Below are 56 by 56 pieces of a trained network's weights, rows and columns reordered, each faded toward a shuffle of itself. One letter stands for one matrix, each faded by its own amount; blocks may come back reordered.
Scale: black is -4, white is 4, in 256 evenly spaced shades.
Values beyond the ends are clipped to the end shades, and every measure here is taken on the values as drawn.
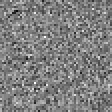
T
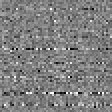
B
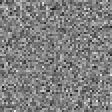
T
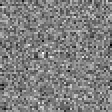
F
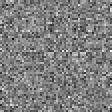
F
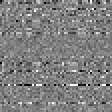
B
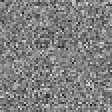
T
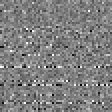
B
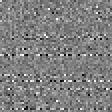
B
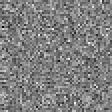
T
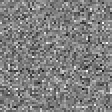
T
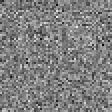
F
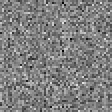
F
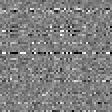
B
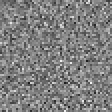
T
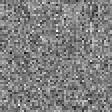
F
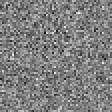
T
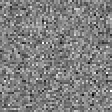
T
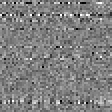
B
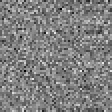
F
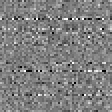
B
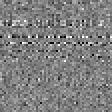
B
